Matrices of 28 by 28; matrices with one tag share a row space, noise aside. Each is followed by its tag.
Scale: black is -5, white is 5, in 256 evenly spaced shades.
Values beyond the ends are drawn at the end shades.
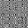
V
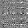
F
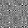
V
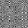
V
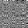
F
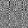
V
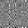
V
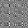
V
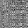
F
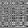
F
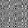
V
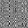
V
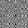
V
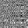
F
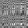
F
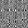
V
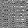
F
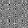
V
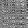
F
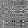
F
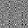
V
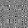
V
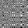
F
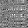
F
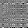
F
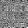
F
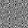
V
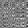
F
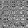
F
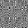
V
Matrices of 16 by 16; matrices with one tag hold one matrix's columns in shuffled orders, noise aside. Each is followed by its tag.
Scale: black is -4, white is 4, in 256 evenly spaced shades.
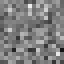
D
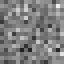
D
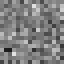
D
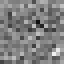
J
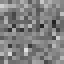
J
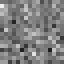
D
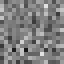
D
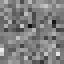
J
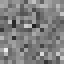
J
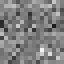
J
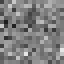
J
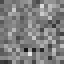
D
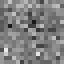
J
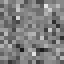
D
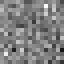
D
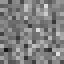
D
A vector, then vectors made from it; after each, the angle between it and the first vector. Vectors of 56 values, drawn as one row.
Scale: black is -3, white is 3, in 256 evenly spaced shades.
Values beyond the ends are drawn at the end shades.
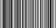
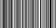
nearly parallel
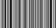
partly aligned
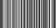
nearly opposite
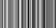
orthogonal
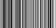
nearly parallel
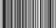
nearly parallel
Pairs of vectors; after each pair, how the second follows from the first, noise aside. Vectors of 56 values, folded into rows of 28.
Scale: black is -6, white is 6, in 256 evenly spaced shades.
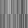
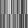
scaled up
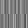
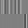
partly zeroed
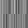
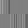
partly zeroed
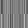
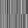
wrapped around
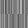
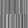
reversed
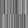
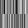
scaled up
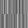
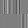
partly zeroed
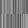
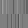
partly zeroed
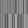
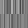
reversed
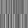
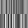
scaled up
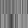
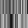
scaled up
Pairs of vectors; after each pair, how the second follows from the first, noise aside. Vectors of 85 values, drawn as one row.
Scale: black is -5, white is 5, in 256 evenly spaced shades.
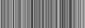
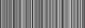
sign-scrambled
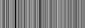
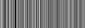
sign-scrambled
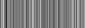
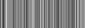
sign-scrambled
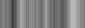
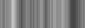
negated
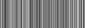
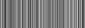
sign-scrambled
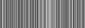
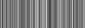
sign-scrambled
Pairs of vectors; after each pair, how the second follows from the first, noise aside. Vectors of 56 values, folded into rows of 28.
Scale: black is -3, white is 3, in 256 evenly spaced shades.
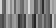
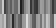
reversed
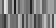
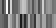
shuffled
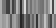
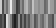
shuffled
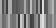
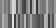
reversed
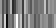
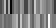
shuffled
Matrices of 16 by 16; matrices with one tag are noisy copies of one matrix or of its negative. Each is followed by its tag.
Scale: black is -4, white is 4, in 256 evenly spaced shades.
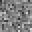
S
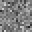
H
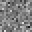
H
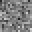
S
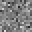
H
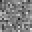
S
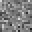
S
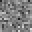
S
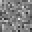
S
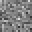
S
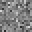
H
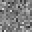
H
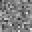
S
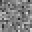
S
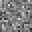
S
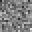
S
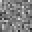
S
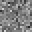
H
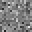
H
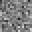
S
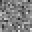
S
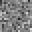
S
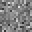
H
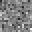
S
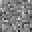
S
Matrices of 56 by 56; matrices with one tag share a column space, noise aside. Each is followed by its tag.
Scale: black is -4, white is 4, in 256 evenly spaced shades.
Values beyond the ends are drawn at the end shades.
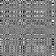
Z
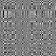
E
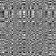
E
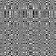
E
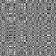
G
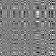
E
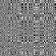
G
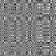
G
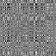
G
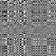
Z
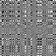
Z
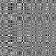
G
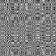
G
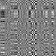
E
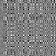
G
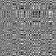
E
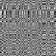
E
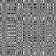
G
